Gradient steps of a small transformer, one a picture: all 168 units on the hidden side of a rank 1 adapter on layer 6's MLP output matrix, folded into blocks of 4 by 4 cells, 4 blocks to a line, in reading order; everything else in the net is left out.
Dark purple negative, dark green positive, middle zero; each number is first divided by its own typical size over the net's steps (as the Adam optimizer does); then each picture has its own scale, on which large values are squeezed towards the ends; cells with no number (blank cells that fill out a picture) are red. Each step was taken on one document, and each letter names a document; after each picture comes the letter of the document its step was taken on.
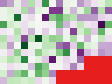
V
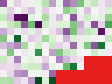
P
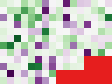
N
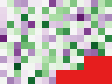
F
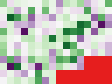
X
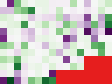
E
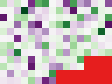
N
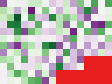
X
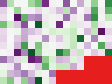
P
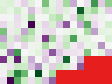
E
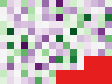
V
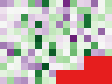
P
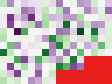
X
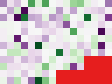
N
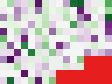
E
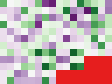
X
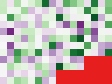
X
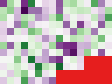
V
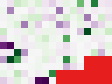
E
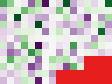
N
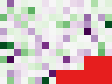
P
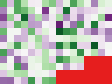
F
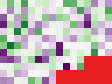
F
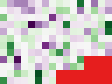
E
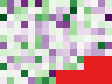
N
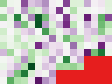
N
